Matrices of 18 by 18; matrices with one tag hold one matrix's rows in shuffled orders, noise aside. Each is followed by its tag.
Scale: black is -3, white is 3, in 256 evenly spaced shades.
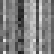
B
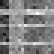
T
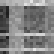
T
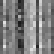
B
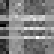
T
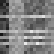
T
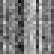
B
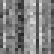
B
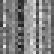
B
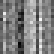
B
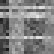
T
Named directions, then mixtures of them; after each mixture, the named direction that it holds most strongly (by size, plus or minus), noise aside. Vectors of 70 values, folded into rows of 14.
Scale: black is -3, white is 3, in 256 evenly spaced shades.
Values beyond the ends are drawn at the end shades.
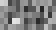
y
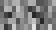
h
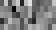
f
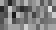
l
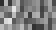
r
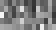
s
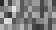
r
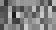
l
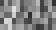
r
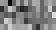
l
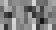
h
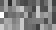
s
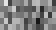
y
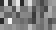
f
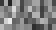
r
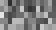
s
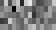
f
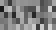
l
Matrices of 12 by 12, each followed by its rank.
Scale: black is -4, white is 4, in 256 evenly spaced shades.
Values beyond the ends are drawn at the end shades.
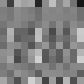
two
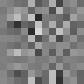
two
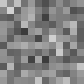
full rank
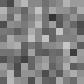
full rank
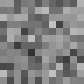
full rank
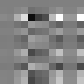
one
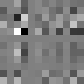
two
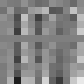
two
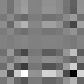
one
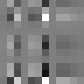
one
